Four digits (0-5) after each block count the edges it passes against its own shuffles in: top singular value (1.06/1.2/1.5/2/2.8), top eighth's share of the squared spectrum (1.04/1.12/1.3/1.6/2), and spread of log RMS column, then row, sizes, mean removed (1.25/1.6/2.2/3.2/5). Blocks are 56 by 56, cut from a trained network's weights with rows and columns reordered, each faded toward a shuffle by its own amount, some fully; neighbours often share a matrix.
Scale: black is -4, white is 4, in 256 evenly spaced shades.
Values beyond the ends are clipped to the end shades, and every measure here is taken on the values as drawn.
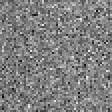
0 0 0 0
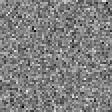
0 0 0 0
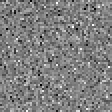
0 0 0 0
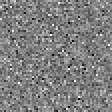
0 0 0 0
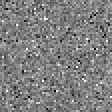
0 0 0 0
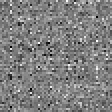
2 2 2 0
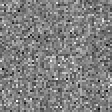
1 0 0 0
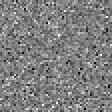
0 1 0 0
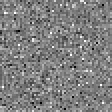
0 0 0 0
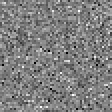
0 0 0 0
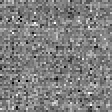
2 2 2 1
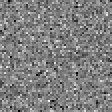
0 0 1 0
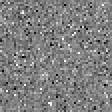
0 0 1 0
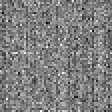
3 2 0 1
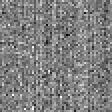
3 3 0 2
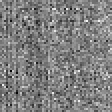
3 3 0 2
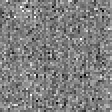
2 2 0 2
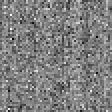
2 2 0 1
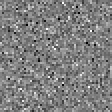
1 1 0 0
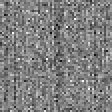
3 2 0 2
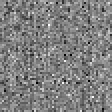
2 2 0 1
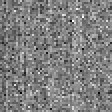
2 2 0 1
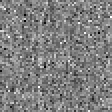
2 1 0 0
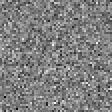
1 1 0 0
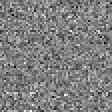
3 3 0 2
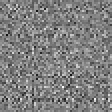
3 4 1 3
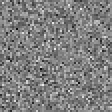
1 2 0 0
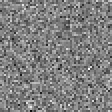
1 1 0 0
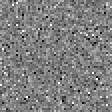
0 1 0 0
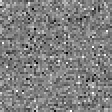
1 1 1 0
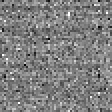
2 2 2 0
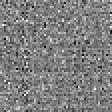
2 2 2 0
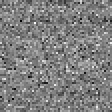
1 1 1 0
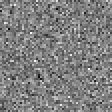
0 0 0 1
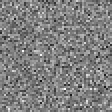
1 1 0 0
